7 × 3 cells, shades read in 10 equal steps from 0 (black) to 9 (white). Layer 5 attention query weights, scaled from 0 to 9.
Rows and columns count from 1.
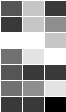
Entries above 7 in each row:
0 0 2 2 0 1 0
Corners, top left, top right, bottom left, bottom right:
3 2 2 0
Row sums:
12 14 25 21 7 17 4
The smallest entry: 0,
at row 7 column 3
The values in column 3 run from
0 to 9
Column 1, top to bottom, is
3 2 9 4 3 4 2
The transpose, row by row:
3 2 9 4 3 4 2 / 7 7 9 8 2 5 2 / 2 5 7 9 2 8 0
